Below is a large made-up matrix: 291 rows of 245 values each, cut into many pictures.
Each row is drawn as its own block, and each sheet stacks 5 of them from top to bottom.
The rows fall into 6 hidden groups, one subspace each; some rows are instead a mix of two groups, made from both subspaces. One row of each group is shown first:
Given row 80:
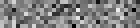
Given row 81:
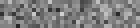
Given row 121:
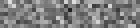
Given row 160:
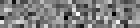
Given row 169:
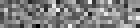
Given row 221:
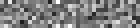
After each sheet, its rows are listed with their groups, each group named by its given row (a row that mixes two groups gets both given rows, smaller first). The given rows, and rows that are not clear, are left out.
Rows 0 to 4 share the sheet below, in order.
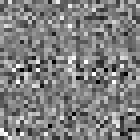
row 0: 221
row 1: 81
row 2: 81
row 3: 121
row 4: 169 and 221
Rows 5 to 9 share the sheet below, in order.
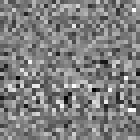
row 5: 80
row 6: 221
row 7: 160
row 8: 121
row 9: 121 and 221
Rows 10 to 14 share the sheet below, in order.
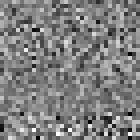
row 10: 80
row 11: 121
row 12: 81
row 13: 81
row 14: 160
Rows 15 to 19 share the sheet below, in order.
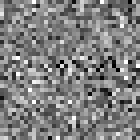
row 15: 81
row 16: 81
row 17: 169
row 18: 160
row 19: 221
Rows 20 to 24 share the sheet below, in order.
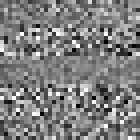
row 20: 169
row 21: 169
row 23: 81
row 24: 121
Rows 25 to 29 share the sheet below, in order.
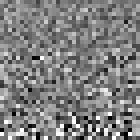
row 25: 160
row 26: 221
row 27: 121
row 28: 160
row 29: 160
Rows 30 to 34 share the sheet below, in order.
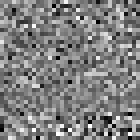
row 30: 80
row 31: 160
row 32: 221
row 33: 121
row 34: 160
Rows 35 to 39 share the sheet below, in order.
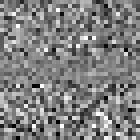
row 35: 81
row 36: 160
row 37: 221
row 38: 121
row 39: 81
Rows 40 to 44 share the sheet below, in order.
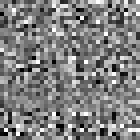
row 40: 80
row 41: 169
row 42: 81
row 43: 169
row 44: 169
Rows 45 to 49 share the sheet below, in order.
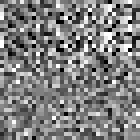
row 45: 160
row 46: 160
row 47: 81
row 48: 221
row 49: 80
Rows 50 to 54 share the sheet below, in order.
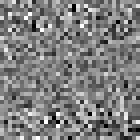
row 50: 160 and 221
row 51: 121
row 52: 121 and 160
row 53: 80
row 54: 169
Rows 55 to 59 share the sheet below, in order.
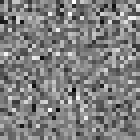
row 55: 169
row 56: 221
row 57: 121
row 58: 221
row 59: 81
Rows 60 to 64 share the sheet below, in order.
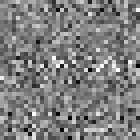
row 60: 169
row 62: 169
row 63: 121
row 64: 221
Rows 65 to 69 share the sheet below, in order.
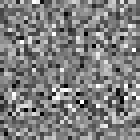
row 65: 121
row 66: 81
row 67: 81
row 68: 80
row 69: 121
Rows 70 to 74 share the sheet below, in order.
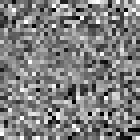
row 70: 80
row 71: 80
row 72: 160
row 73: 81 and 221
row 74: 169
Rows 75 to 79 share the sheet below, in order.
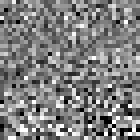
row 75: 160
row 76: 221
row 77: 80
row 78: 160
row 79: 160
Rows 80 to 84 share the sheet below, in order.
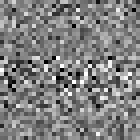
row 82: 80 and 160
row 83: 121
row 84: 80
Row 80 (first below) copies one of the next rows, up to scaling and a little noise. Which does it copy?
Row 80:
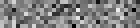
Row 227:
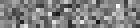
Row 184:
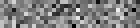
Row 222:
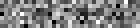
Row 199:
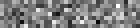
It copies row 184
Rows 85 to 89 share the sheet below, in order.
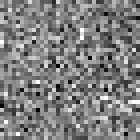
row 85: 81 and 169
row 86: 81
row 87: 169
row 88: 169
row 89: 160
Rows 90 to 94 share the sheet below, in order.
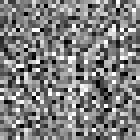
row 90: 80
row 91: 121
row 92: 81
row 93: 81
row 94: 81
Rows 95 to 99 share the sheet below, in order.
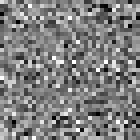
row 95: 160
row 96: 160
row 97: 169
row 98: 221
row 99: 80
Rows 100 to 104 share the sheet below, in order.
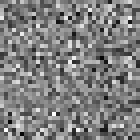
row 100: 160
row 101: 169 and 221
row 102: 81
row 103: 169
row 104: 160 and 169
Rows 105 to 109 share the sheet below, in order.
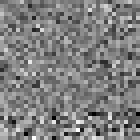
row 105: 160
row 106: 121
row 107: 160
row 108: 121
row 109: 80
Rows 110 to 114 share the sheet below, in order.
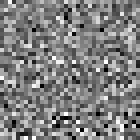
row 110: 121 and 160
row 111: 81 and 221
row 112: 169
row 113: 121
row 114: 80
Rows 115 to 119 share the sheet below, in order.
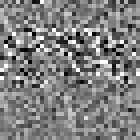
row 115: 121
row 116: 121 and 169
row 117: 160
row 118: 121
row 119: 81
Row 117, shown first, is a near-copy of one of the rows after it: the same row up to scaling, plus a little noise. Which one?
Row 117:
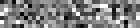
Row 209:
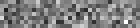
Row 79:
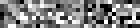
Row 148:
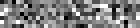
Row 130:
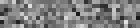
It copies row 148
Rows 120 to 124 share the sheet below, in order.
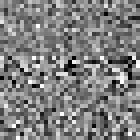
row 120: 169
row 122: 81
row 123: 121
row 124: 81
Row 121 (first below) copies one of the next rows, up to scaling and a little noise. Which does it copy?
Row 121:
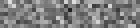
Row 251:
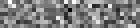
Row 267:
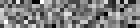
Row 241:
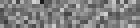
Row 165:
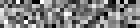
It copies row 251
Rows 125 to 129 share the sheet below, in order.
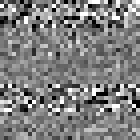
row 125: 80
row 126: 221
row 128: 221
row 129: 221
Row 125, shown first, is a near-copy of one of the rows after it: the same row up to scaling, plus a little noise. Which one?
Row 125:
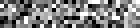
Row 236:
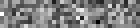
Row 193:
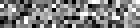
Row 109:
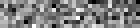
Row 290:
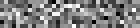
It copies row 193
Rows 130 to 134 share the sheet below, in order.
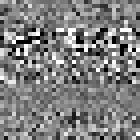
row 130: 160
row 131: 81
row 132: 169
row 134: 80 and 221
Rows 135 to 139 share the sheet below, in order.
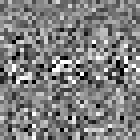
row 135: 221
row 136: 81
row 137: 80
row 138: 80
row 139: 221
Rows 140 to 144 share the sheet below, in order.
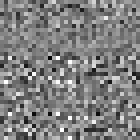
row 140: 80
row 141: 221
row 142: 221
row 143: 81
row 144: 221
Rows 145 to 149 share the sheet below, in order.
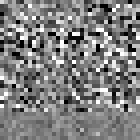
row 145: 160
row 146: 81
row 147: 169
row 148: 160
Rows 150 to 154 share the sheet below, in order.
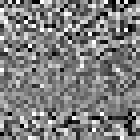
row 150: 121
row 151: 121 and 221
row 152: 81
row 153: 121
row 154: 81
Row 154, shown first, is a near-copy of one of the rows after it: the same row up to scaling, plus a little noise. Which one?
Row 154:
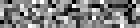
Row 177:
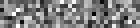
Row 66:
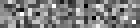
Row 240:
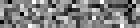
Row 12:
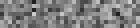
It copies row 240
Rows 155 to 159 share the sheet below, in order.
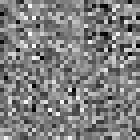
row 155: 160
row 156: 160
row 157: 121
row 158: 221
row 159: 221
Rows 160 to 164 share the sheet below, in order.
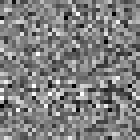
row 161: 169
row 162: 221
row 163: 80 and 81
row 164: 221
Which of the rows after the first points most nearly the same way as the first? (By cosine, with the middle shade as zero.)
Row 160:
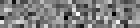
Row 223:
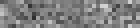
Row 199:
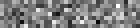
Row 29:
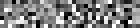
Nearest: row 29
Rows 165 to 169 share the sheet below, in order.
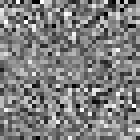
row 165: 121
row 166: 221
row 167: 160
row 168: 121 and 221
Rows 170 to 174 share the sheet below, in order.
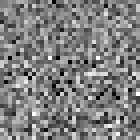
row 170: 169
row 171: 81
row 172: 221
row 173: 169
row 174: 221
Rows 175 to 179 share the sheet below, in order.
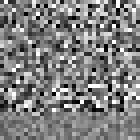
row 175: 80
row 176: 160
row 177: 81
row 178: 80
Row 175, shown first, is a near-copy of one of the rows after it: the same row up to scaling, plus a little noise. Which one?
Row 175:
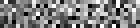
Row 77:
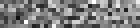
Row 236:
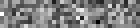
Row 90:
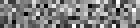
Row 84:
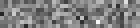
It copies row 90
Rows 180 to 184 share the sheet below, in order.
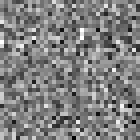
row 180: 169
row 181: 81
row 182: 80 and 160
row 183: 81 and 160
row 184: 80
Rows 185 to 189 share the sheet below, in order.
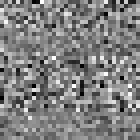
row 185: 121
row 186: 169
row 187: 80
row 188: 81
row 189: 160
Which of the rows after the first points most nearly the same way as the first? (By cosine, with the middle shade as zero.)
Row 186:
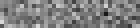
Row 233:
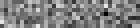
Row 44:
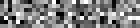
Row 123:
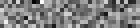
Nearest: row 233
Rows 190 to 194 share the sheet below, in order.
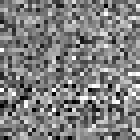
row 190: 169
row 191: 80 and 160
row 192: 169
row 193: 80
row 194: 221
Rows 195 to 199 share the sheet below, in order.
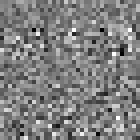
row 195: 80 and 169
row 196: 81
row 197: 121 and 160
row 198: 221
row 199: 80
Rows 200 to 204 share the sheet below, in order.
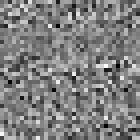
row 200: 221
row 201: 80
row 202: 221
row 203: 81
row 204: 169
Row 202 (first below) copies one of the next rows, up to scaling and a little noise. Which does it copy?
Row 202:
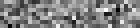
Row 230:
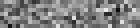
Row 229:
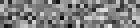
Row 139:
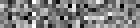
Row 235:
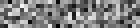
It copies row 230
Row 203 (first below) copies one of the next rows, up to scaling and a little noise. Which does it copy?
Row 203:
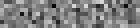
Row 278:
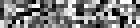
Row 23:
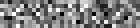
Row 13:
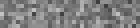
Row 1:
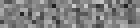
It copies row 1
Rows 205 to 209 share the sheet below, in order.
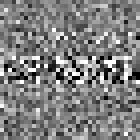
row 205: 160
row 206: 169
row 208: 169
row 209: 160
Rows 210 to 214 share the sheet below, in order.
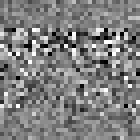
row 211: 221
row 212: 160
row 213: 81 and 160
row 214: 81
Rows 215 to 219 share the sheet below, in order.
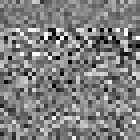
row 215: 121
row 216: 169
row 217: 221
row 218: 169
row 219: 80
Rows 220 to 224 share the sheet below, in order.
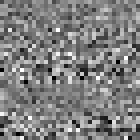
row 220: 160 and 221
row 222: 80
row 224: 160
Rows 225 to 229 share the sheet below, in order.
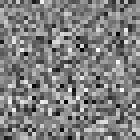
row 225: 121
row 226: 80
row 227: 80
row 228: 81 and 221
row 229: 221
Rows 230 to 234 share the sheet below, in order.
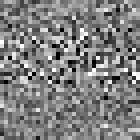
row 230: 221
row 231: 81 and 221
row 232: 221
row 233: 169
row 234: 169
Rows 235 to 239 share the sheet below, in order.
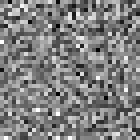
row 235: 221
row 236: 80
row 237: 80
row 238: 169
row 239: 221
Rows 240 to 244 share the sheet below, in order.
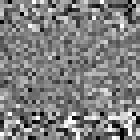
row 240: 81
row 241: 121
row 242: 221
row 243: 160
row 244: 81
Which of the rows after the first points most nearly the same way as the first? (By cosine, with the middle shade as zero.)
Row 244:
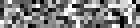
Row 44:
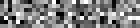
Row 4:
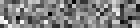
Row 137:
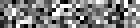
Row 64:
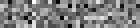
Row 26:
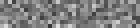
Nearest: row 137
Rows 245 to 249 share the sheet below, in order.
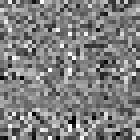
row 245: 121
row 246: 221
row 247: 160 and 169
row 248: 169
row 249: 221
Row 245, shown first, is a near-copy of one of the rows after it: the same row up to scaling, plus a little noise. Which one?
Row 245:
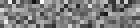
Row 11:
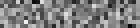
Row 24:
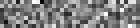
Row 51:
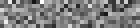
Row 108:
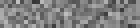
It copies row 51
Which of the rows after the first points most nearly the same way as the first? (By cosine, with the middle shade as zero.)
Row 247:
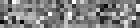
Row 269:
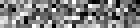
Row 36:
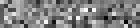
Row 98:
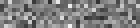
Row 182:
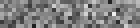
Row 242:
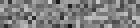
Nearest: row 36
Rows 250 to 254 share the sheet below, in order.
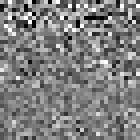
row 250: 221
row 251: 121
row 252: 160
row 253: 121
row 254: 80
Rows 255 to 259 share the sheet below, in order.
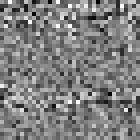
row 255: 221
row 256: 81
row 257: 221
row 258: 160
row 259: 81
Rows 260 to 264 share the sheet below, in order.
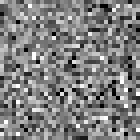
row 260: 160
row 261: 80
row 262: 81
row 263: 169
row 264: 160
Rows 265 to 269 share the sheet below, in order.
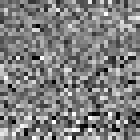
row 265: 169
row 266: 121
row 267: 121
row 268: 121
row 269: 80
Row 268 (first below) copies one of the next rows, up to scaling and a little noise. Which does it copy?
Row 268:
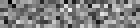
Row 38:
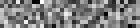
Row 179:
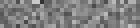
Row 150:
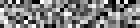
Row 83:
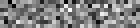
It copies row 83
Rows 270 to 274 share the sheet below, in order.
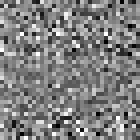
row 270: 80 and 121
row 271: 169
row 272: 169
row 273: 221
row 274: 80
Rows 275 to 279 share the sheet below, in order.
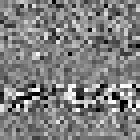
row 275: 169
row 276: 169
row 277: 121
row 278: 81
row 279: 169
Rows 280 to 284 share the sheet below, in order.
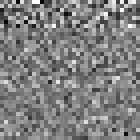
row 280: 121
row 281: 80 and 169
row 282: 221
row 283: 121
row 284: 160
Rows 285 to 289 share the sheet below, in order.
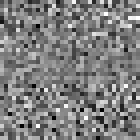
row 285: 169
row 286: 121 and 160
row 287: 81
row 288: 80
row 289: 81
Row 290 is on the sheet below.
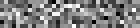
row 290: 80
